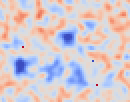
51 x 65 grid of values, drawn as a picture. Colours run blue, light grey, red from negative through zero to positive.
Odd rows or columns: none. Average level on the scale: 50%. Stripes: none. Lone odd cells: 3, 2 higher and 1 lower than their neighbours. Dips: four.
